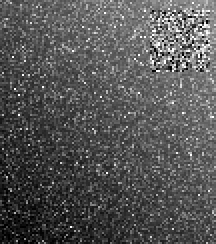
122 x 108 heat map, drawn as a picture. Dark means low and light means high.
Roughest part: top right. Odd patch: rougher, in the top right. Ninth with the highest average: top right. Ninth with the lowest average: bottom left. Mirror symmetry: none. Grain: fine. Slope: up to the top right.
